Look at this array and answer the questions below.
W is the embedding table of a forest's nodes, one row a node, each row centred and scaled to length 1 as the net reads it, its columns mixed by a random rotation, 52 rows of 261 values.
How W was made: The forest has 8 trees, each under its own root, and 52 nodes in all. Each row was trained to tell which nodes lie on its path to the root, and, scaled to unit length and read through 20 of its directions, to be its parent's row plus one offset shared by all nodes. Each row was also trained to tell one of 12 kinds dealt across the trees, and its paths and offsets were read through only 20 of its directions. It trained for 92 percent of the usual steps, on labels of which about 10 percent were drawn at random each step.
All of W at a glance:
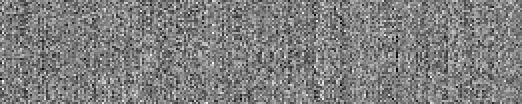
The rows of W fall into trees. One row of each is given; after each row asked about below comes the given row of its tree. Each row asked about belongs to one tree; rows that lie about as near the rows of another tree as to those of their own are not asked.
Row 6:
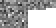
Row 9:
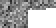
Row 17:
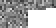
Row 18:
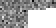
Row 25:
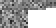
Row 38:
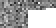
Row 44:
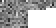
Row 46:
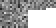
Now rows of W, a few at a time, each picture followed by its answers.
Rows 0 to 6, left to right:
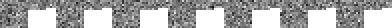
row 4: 18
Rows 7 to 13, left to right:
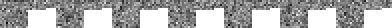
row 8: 18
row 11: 9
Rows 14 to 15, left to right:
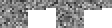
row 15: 44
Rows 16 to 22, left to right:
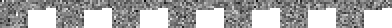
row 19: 18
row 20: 38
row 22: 44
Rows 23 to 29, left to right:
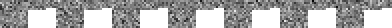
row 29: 17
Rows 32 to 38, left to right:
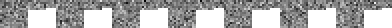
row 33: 44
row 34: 38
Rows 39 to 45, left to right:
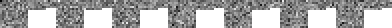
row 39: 44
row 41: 44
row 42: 9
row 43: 46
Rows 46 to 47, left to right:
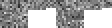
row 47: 18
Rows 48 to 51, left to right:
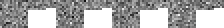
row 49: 18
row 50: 46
